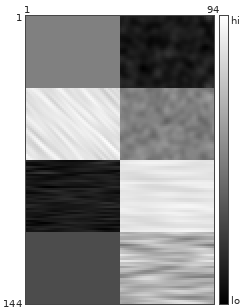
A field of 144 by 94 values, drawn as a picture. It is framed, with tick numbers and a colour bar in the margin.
The table splits into 4 rows of 2 panels. Panel 1,1: middling, flat. Panel 1,2: very low, blotchy, faint in contrast. Panel 2,1: very high, slanting down to the right, faint in contrast. Panel 2,2: middling, blotchy, faint in contrast. Panel 3,1: very low, streaked across, faint in contrast. Panel 3,2: very high, streaked across, faint in contrast. Panel 4,1: low, flat. Panel 4,2: high, streaked across.
